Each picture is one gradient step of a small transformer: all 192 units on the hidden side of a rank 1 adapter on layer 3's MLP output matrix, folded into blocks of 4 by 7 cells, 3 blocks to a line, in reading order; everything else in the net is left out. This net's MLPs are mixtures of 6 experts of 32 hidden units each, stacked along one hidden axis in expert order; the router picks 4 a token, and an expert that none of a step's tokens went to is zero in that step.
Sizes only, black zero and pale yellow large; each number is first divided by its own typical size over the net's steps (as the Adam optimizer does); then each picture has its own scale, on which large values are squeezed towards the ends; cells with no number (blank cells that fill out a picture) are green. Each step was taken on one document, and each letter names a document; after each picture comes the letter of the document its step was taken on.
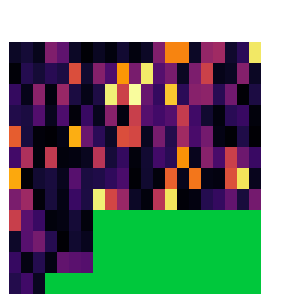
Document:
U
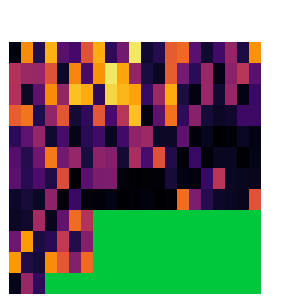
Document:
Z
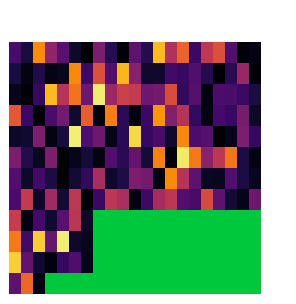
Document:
U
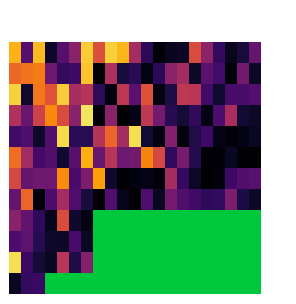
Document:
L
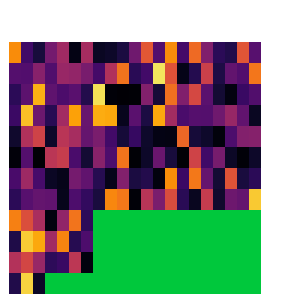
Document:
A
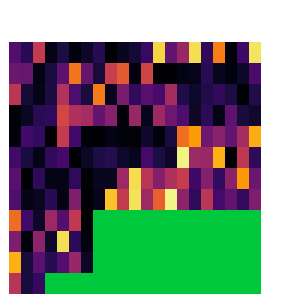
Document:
A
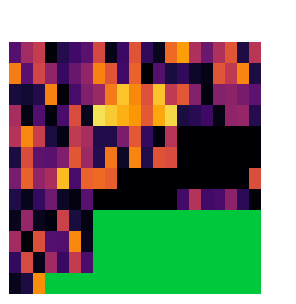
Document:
Z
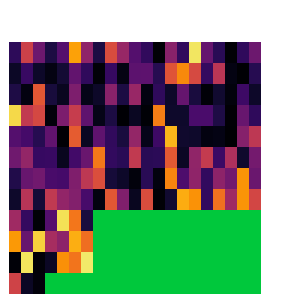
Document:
L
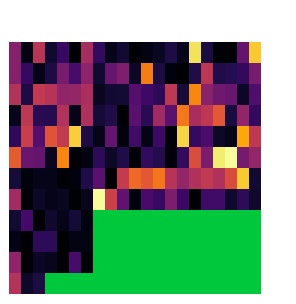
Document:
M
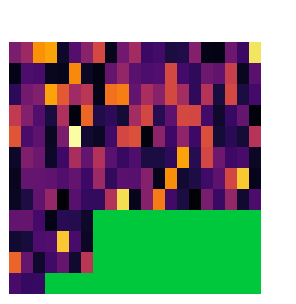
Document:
U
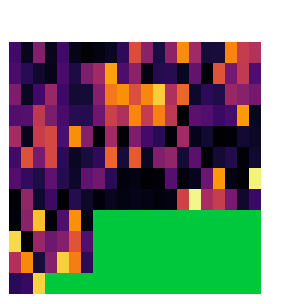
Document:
Z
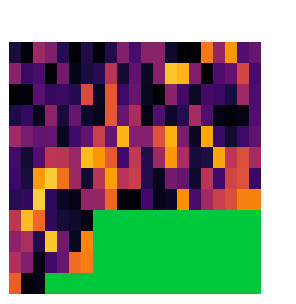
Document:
Z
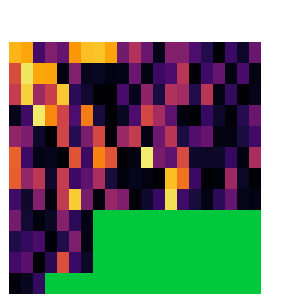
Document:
L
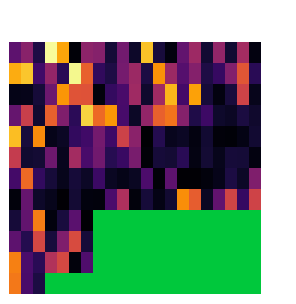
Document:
U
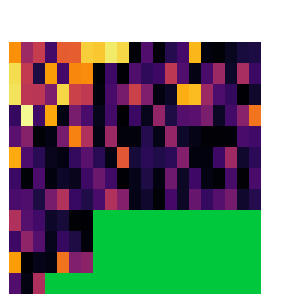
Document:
L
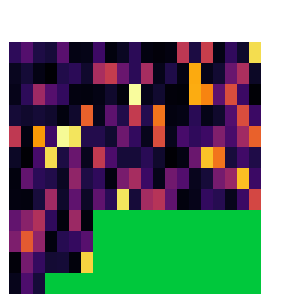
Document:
U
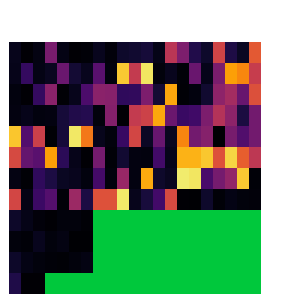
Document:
M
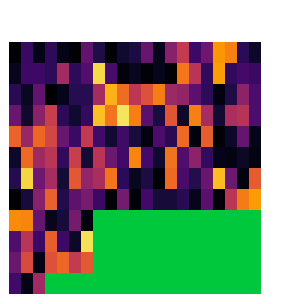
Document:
Z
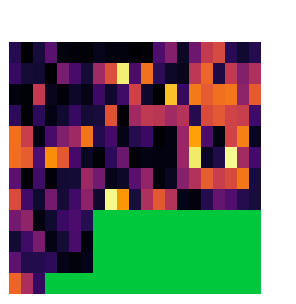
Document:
M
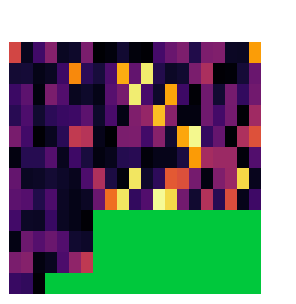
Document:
U
